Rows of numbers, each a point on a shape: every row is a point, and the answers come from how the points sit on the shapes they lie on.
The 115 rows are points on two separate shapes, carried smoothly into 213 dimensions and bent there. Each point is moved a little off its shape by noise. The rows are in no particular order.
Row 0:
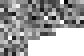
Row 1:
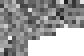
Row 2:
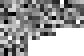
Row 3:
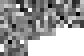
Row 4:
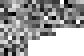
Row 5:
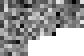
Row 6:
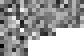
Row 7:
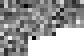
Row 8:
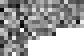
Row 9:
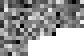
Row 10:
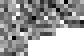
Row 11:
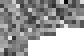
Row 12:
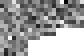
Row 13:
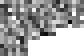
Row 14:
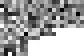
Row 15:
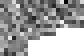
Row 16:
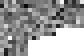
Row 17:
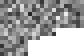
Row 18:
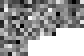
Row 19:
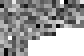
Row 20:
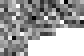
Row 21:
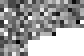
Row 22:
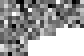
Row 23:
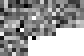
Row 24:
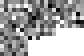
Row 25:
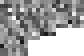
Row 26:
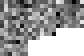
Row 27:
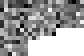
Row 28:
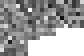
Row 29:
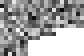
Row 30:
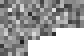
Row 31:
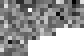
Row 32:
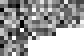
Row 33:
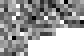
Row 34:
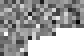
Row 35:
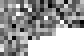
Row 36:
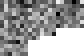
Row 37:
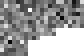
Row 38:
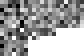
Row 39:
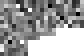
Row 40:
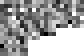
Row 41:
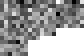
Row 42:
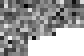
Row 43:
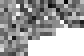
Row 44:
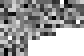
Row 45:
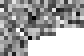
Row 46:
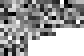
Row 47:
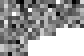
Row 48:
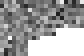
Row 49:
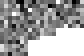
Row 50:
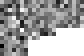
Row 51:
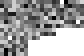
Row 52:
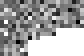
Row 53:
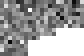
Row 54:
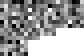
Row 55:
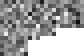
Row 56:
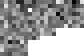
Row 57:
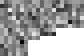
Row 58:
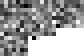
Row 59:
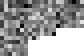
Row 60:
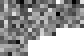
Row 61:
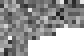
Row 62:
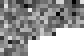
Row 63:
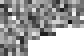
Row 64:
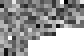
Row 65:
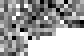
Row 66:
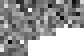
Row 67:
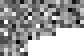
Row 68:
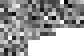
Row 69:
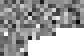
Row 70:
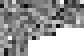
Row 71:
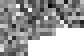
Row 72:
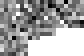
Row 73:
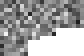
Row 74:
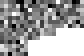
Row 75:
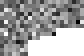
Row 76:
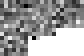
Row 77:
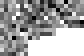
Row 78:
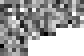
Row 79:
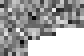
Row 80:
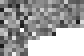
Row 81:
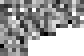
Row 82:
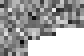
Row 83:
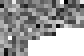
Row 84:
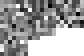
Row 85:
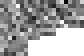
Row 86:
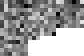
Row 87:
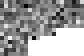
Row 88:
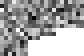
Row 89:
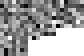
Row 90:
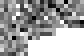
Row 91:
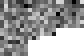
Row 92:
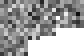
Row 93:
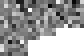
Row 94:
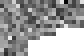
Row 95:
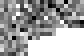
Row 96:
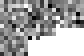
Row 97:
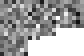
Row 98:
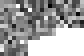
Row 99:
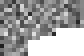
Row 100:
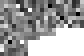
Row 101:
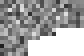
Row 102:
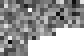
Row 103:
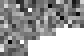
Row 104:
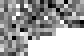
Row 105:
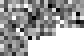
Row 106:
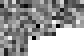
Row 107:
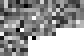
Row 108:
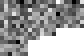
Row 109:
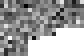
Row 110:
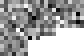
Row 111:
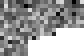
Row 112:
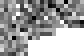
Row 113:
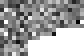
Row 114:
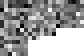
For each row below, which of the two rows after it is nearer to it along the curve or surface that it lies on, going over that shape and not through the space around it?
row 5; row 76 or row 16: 76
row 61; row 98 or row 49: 98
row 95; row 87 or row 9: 87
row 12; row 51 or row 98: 51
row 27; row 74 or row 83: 74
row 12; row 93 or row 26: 93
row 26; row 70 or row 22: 22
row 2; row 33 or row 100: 33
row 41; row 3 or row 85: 3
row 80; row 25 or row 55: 55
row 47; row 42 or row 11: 42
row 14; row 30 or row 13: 13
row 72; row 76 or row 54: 76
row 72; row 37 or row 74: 37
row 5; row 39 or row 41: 41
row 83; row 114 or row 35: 35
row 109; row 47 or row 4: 47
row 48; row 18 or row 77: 77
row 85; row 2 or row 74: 2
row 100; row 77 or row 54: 77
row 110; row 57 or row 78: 57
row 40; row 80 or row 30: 30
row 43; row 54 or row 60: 60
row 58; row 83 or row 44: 83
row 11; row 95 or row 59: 95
